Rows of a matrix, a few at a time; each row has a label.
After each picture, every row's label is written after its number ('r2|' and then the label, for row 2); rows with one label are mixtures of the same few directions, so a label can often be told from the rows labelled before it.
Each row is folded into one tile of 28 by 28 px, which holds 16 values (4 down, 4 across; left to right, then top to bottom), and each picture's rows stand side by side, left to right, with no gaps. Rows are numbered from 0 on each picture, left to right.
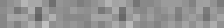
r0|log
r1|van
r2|log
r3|log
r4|van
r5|van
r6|van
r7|van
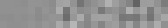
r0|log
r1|van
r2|van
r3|log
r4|log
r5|van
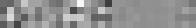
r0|van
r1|van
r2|log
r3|log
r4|van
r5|log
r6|log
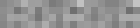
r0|log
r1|van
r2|log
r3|van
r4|log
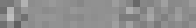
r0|van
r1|log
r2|log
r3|van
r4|log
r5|van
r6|van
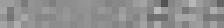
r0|van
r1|log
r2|van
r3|log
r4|van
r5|log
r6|log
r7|log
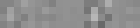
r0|van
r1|log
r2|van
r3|van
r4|log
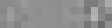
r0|van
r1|van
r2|log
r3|van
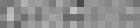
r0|van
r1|van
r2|log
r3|van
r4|log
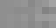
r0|log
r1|log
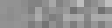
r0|van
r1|van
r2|log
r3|log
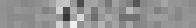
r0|log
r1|log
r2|van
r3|van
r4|log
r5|log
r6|van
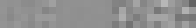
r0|van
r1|log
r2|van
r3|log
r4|van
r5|log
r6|log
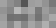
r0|log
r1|van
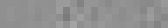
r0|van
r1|van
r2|van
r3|van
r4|van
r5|van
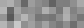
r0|van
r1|log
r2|van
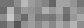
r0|van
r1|log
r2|van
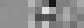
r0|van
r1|log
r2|van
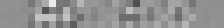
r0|van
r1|log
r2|van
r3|van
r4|log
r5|van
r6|van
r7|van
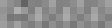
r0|log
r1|van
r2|van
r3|van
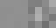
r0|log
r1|van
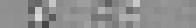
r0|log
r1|van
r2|log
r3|log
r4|log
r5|log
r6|log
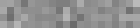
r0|van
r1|log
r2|van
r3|log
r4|log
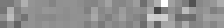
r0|van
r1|log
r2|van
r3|van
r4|van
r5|log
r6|log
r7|log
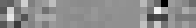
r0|van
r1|log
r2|log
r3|van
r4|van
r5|log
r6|log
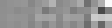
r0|log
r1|log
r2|log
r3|log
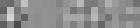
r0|van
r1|van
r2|log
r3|van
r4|log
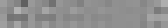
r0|log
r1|log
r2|log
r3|log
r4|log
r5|log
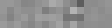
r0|van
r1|log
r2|log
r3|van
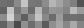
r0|van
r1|van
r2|log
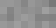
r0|van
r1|log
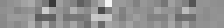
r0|log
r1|log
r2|log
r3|log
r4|van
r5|log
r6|log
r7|van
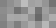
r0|log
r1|van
